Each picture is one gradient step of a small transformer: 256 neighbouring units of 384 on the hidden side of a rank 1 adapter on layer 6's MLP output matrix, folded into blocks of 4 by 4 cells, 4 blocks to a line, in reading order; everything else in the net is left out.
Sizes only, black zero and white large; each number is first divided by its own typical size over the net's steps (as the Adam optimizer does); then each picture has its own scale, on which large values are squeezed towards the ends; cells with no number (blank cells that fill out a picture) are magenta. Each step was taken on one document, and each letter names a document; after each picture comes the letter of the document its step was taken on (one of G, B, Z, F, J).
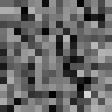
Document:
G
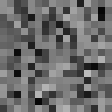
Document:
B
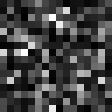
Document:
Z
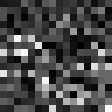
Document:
Z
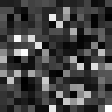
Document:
Z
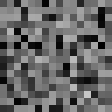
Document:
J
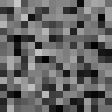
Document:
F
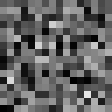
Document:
G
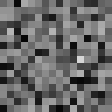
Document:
J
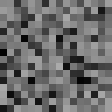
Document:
G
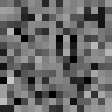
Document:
G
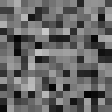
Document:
F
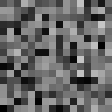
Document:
J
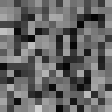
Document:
J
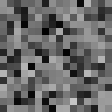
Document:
B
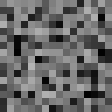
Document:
F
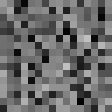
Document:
B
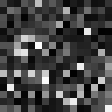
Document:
Z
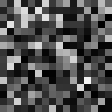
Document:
F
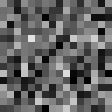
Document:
B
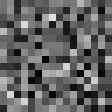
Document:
B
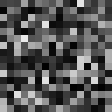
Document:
B
